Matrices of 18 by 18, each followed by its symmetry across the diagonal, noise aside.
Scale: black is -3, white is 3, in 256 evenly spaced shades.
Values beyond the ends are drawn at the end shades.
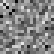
symmetric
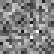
symmetric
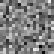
neither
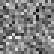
antisymmetric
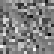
antisymmetric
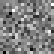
antisymmetric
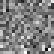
neither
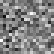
neither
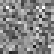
neither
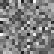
symmetric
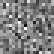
neither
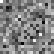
symmetric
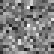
neither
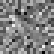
antisymmetric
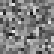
antisymmetric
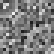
symmetric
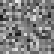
antisymmetric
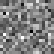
neither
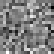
antisymmetric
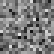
symmetric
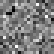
symmetric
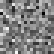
neither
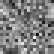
antisymmetric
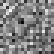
symmetric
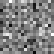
antisymmetric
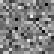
neither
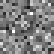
symmetric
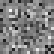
symmetric
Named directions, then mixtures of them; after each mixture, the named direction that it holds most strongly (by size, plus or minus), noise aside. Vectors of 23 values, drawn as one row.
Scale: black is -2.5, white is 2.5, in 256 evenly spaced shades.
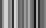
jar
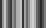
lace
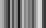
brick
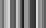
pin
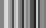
jar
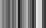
brick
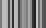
jar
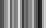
brick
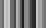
pin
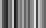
jar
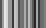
jar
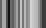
lace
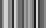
jar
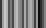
jar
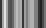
lace
